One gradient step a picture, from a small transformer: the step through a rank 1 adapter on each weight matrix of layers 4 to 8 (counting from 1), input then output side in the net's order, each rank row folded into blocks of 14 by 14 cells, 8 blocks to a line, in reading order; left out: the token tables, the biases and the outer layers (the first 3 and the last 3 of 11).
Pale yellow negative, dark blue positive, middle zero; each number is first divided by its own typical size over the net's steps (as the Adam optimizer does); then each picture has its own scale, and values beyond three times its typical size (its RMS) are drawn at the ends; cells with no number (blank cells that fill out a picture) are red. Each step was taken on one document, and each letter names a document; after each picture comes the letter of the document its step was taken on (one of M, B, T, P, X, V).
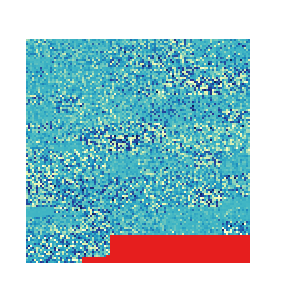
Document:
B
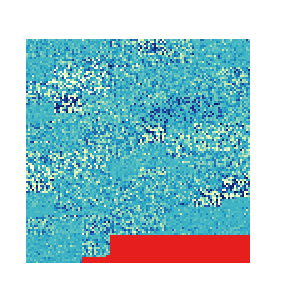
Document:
B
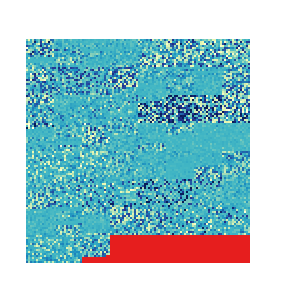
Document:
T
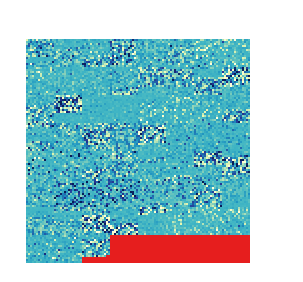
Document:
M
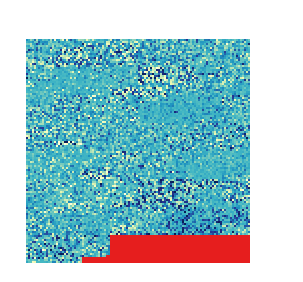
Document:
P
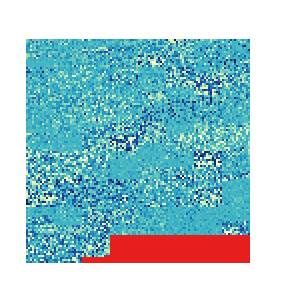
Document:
B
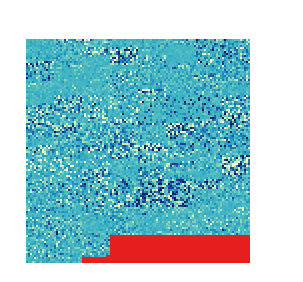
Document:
P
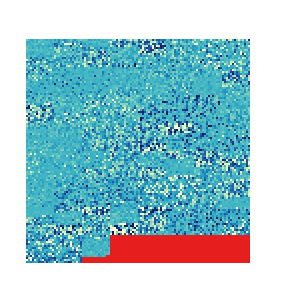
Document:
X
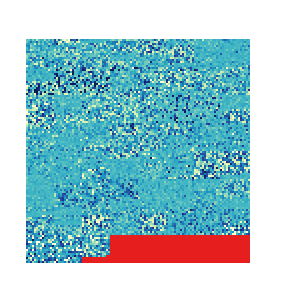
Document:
X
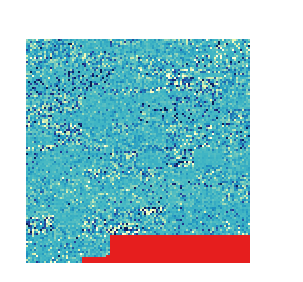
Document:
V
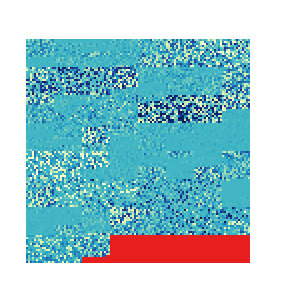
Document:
T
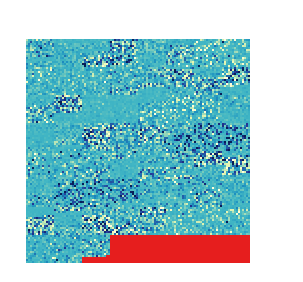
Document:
M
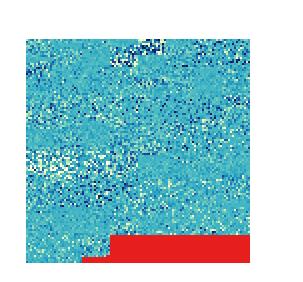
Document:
P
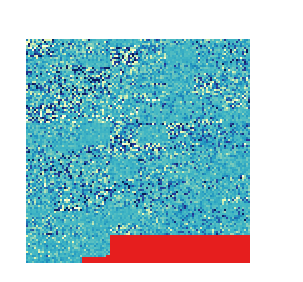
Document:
P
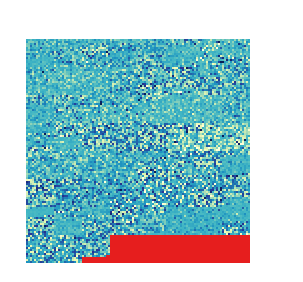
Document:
B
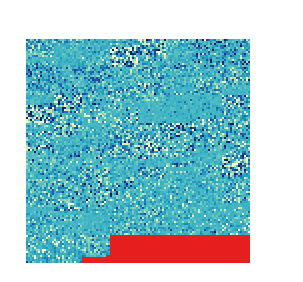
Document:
P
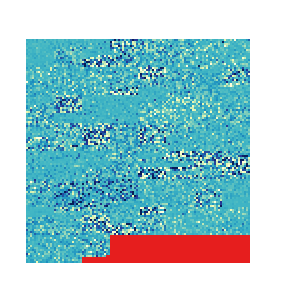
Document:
M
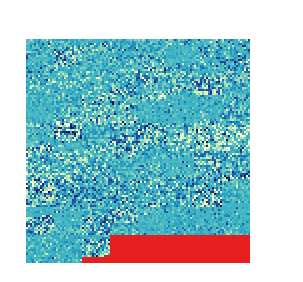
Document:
B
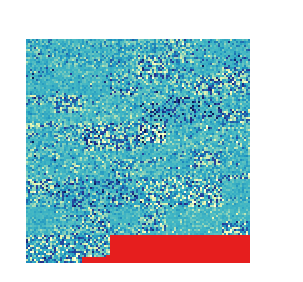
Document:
B
